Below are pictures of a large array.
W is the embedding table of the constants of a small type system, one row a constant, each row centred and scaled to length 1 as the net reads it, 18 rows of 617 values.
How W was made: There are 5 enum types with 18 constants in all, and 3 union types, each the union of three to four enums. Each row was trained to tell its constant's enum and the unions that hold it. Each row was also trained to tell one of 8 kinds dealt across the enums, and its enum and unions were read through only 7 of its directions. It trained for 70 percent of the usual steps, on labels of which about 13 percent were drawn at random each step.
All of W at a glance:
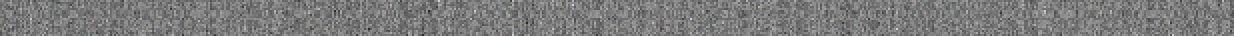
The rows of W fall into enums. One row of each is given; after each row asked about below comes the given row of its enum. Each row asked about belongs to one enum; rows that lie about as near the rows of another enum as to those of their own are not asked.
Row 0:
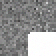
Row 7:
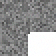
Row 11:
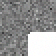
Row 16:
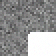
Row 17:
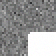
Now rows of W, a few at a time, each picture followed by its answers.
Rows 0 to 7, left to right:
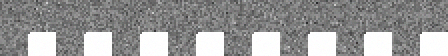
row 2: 16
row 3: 11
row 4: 17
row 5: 7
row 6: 7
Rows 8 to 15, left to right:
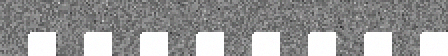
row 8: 7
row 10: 11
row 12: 16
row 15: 17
